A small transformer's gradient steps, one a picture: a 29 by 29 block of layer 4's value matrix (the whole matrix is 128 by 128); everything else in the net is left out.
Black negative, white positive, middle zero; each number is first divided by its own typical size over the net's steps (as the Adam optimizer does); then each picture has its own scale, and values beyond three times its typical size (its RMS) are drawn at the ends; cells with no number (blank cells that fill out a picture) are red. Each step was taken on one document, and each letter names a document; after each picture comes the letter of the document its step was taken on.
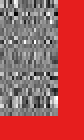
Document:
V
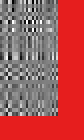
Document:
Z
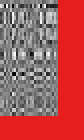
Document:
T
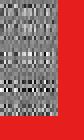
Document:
V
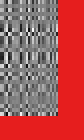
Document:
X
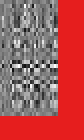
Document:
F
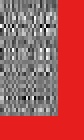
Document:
T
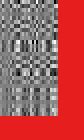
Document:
F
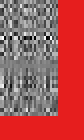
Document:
V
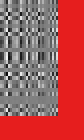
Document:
X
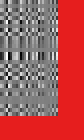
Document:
X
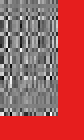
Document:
X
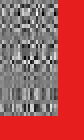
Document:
F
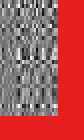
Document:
F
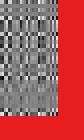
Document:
X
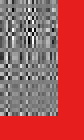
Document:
Z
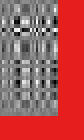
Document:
F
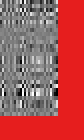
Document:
T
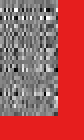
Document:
T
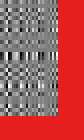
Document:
X
